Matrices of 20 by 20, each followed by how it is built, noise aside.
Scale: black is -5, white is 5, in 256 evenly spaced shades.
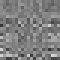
low rank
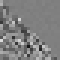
lower triangular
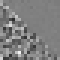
lower triangular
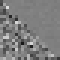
lower triangular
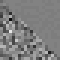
lower triangular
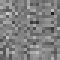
low rank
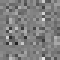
low rank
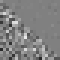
lower triangular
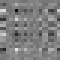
low rank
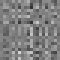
low rank
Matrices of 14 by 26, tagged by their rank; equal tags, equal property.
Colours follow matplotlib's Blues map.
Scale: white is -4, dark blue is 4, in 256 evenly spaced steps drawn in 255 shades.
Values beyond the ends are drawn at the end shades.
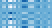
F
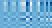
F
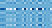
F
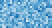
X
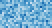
X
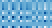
F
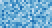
X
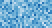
X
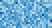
X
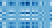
F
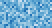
X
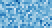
X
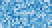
X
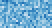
X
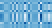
F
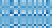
F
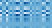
F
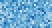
X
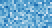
X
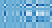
F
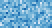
X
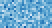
X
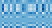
F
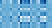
F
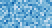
X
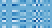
F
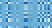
F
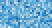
X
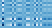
F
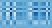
F
